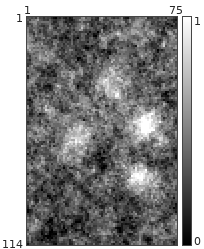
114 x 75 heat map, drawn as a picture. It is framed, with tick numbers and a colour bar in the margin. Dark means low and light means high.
Mirror symmetry: none. Grain: blotchy. Ninth with the lowest average: bottom left. Average level on the scale: 40%. Bumps: four. Ninth with the highest average: middle right.
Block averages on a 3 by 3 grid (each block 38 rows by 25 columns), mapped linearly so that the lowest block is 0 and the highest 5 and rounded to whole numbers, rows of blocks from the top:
2 3 2 | 4 4 5 | 0 1 3
